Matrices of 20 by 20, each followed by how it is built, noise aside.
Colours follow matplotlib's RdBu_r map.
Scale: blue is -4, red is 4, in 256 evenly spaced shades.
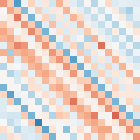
Toeplitz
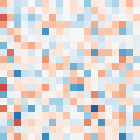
low rank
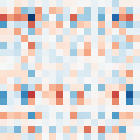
low rank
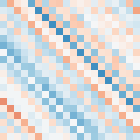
Toeplitz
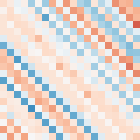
Toeplitz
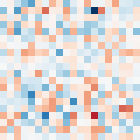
low rank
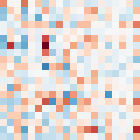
low rank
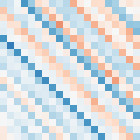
Toeplitz
